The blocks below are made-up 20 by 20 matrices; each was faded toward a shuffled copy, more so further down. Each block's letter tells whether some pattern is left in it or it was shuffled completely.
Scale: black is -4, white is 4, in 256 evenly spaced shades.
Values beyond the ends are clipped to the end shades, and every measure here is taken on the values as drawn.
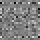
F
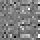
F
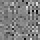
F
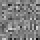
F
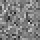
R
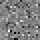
R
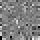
F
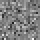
R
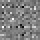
F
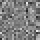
F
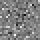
R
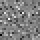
R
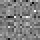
F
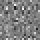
F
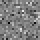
R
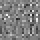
F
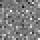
R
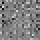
F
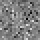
R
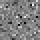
R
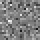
R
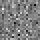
F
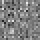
F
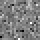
R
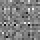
F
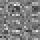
F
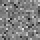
R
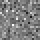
R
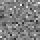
R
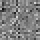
F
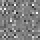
F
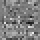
F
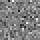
R
